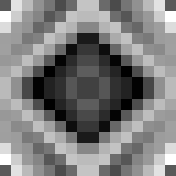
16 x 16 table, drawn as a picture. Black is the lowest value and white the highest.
Calmest part: centre. Mirror symmetry: left to right and top to bottom. Slope: none. Average level on the scale: 50%. Odd rows or columns: none.
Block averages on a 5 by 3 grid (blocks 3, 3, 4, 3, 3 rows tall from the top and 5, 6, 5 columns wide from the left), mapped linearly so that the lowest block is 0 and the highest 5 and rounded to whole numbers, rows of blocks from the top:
555
505
202
505
555
